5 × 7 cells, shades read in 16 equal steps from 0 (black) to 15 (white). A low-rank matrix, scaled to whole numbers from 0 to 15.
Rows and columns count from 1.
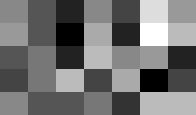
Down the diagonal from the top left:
8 5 2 4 3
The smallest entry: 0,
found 2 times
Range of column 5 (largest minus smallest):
8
